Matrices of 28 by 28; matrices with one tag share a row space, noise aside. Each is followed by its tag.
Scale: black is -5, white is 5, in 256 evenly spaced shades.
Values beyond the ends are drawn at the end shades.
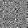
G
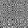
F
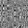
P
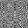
P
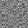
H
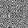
F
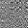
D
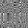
P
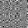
G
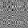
F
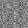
P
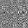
H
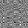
P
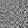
D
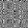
P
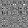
H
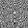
P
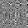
G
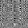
P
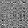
H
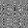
P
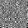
G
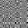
G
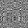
P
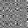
G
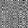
H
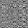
H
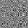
H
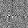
F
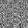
P
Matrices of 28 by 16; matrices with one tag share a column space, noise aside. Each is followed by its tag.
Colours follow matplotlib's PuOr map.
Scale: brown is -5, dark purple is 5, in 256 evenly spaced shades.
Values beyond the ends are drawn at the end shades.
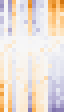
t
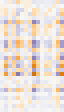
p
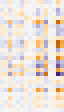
p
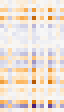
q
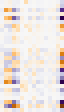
q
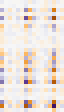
q
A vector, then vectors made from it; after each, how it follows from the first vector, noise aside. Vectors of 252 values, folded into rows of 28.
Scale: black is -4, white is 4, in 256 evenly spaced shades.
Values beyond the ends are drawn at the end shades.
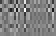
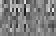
sign-scrambled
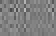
shrunk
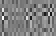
wrapped around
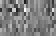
sign-scrambled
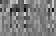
sign-scrambled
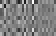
wrapped around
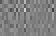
shrunk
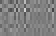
shrunk
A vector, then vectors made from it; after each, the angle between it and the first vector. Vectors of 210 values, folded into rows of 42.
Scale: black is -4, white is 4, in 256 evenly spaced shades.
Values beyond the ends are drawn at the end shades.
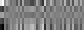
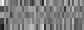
nearly parallel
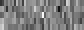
partly opposed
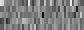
partly aligned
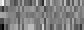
nearly parallel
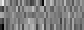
nearly parallel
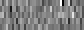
orthogonal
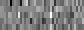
orthogonal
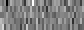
partly opposed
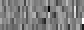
orthogonal
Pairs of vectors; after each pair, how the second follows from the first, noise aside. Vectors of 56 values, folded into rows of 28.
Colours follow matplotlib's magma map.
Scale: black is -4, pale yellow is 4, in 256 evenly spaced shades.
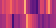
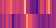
copied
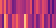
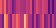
copied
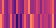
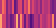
sign-scrambled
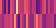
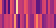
copied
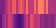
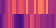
copied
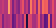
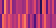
shuffled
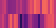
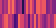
shuffled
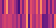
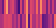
copied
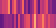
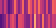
sign-scrambled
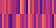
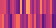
sign-scrambled
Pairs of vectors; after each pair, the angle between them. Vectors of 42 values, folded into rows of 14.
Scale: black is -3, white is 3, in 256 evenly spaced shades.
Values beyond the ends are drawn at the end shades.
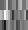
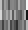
partly aligned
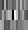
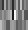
nearly parallel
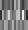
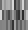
nearly opposite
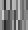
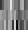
partly opposed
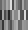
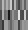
nearly parallel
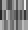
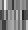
orthogonal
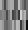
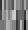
partly opposed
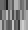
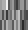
nearly opposite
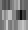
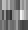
nearly opposite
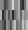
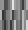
nearly parallel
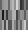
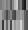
orthogonal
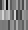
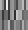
nearly opposite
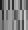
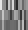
nearly opposite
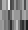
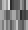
partly aligned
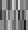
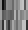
partly opposed
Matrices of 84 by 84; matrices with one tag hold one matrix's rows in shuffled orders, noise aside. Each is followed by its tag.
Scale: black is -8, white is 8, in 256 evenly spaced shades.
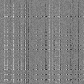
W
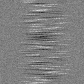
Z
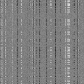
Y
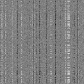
Y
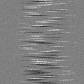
Z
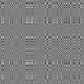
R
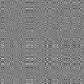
R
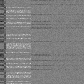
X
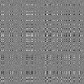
R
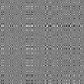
R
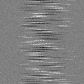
Z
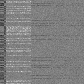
X
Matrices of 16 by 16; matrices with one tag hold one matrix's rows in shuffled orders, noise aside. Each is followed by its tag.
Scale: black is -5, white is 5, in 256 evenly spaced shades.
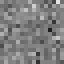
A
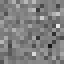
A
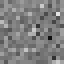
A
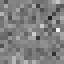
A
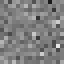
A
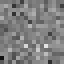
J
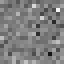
A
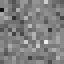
J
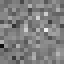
J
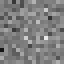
J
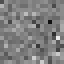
A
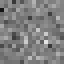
J
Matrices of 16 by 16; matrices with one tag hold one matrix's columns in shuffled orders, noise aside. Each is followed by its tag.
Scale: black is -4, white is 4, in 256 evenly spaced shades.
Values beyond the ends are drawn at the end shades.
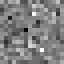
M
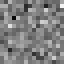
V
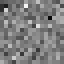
V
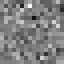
V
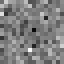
M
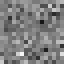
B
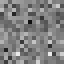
B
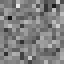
V
